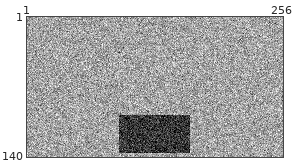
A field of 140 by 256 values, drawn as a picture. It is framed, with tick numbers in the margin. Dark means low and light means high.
Odd patch: lower, in the bottom middle. Ninth with the lowest average: bottom middle. Stripes: none.
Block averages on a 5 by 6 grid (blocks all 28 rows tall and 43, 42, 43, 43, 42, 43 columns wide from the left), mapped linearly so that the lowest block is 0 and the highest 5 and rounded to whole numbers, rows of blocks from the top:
555555 | 555555 | 555555 | 552255 | 550055
